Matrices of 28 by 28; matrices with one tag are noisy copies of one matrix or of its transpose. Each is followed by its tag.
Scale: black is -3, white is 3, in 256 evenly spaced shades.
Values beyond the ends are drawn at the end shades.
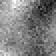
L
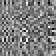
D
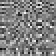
D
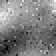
L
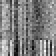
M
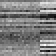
M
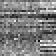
M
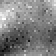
L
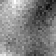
L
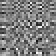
D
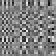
D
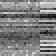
M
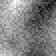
L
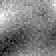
L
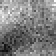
L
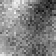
L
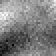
L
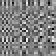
D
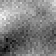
L
